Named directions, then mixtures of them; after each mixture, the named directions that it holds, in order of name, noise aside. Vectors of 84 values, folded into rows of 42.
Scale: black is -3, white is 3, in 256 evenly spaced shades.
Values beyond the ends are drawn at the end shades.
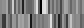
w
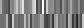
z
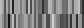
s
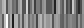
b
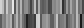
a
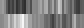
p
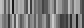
s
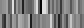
w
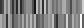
a, z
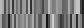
s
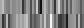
b, s, w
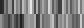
a, p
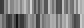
a, p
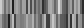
s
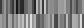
a, p, z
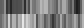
a, p, s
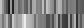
p, s, z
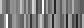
b, z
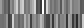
z
